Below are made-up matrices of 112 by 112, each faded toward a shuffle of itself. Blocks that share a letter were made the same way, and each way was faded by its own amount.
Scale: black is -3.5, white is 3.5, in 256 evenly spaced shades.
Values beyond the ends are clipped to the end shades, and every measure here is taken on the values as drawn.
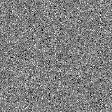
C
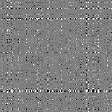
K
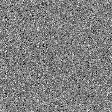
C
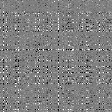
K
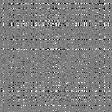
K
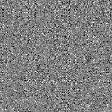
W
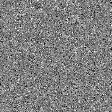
C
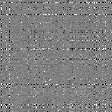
K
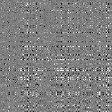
K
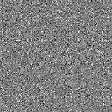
W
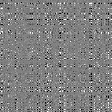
K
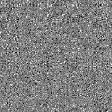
W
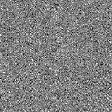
W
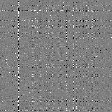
K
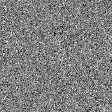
C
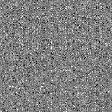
W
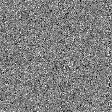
C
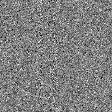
C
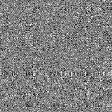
W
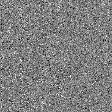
C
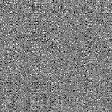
W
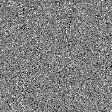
C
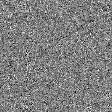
C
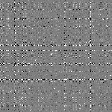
K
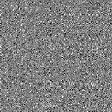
W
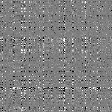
K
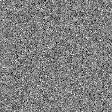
C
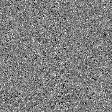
C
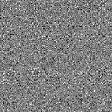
W
